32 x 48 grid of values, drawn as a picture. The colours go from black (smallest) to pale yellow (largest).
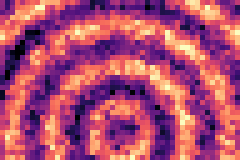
Average level on the scale: 50%. Grain: blotchy. Slope: none. Odd rows or columns: none. Rings: centred on the bottom middle.
